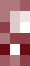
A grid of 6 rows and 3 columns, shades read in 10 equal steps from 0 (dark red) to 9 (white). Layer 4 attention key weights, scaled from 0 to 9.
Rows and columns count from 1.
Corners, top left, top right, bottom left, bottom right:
4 3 3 2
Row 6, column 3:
2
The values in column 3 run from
0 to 9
